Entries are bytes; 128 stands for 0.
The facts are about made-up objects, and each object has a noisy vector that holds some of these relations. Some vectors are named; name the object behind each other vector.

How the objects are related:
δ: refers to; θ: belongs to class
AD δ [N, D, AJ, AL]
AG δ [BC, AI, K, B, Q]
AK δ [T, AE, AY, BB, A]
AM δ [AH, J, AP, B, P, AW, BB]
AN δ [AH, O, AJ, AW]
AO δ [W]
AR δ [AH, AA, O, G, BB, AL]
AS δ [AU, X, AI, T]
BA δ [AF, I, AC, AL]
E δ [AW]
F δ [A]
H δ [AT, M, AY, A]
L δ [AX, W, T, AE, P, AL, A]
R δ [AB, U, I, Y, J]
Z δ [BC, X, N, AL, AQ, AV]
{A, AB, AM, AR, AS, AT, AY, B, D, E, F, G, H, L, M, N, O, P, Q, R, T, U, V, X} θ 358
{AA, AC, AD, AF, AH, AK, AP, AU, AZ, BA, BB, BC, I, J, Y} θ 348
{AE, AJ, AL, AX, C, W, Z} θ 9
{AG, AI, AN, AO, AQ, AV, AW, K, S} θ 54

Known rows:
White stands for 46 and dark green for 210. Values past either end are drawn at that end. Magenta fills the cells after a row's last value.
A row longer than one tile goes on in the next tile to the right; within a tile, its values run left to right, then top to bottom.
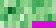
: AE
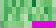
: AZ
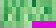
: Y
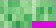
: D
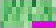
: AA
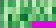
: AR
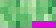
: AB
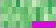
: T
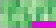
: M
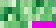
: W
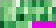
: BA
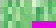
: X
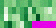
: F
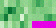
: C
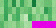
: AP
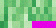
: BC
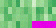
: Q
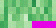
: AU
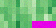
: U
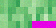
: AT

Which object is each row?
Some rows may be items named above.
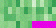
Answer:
B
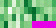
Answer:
AG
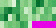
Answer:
W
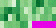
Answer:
W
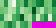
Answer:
AO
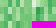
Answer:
X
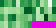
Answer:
AN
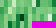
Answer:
R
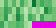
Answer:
I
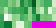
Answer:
AK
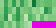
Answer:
J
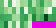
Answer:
Z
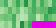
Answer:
S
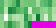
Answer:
A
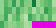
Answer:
AZ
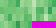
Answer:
V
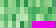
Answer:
K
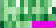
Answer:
AD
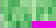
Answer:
G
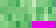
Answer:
V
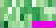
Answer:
AS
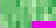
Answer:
P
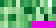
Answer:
AN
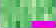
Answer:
P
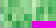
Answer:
D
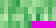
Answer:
AY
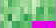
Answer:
N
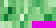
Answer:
AJ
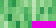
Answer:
O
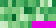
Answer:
AW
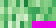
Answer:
AI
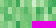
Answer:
Q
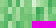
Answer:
X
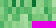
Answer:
BB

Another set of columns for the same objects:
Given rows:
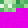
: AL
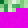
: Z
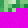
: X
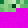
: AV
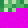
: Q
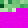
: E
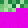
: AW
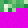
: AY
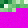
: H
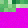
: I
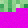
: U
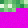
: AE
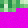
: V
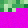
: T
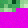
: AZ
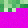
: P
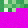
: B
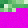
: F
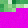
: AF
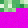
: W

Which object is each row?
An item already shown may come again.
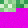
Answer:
AJ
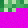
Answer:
Q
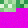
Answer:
AJ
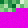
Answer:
S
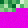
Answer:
S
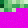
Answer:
AS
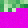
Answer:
P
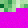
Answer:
R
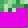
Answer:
T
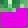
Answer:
AU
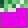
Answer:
AN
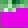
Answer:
BB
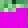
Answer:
J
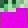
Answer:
AK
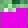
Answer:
AH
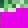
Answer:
AN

